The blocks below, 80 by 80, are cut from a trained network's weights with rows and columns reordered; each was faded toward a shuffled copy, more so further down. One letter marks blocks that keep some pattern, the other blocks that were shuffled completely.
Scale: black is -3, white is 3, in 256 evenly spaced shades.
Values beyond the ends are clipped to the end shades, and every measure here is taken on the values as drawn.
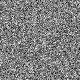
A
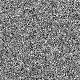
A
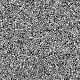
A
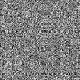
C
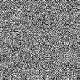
C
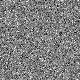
A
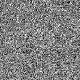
C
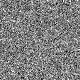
A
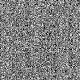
C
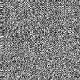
C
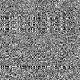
C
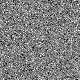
A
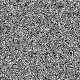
A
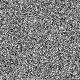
A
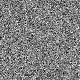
A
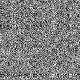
C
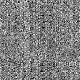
C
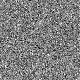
A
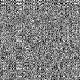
C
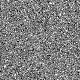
A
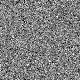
A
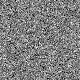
A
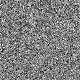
A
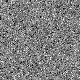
A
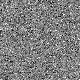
A
